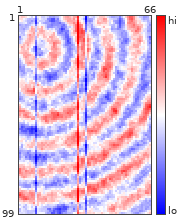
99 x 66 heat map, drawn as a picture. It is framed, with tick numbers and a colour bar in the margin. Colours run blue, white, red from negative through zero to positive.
The field is mottled with small blotches. Columns 9, 30 and 34 differ from the columns beside them. On average the colour sits 50% of the way up the scale. Rings spread out from the top left. There is no overall slope. Neither half mirrors the other.
